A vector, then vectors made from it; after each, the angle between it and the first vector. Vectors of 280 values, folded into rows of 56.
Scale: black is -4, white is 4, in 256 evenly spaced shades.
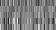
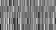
nearly opposite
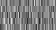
partly opposed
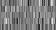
partly opposed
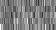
partly aligned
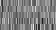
partly opposed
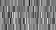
partly aligned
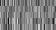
nearly parallel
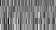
nearly parallel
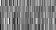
nearly opposite
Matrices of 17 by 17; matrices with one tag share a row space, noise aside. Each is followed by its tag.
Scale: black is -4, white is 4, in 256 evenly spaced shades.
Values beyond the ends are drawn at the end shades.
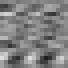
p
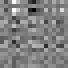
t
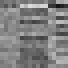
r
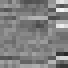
r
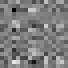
t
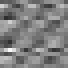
p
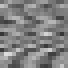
p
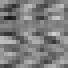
p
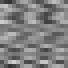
p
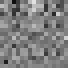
t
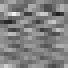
p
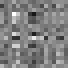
t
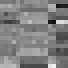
r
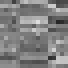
r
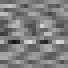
p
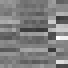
r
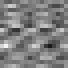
p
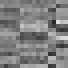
r
